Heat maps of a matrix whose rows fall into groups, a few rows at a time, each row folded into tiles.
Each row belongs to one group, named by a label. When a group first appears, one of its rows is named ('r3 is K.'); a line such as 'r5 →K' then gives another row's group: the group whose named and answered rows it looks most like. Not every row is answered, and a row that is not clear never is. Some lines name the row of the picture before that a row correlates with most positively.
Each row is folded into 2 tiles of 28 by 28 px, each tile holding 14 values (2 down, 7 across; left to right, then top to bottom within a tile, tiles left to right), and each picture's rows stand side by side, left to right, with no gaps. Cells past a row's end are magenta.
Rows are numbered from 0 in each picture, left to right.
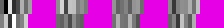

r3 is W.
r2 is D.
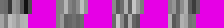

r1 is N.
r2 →D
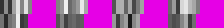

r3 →W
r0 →W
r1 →N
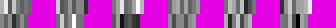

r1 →D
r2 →N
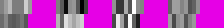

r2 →D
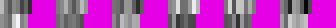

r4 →W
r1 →N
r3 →N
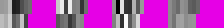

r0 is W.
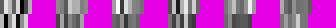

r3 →W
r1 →W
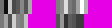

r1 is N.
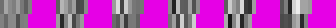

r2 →W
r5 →W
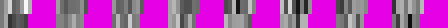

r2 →D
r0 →N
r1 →D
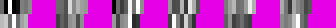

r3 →D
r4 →N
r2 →W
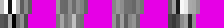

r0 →W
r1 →D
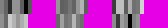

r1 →D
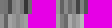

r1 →D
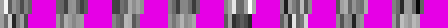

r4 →N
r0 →W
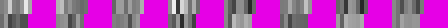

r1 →W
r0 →N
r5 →N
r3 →W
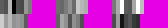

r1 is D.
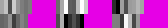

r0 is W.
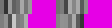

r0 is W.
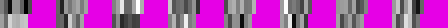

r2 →N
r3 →D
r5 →W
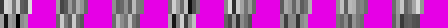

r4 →W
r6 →W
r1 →D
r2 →D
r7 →N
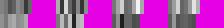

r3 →N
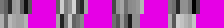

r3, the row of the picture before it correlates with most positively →0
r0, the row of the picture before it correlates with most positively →0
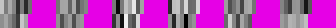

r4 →D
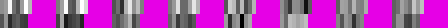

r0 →N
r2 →W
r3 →N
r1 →N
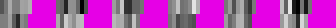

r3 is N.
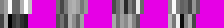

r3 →W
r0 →N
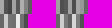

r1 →D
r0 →D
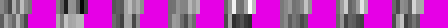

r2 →W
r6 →N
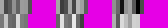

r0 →D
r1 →D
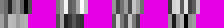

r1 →N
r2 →D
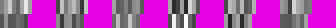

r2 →D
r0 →N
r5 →W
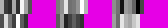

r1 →N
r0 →D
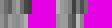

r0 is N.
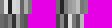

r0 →W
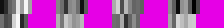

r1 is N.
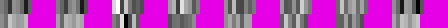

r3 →W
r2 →W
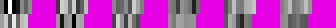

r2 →D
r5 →N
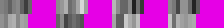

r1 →N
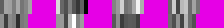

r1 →D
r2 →N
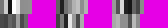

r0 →W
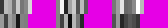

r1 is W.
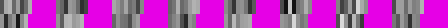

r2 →W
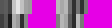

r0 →W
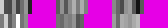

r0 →D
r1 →W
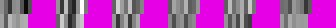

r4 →W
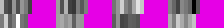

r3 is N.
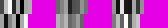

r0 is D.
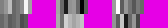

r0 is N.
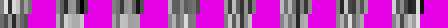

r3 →D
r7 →D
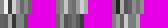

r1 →N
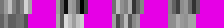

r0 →N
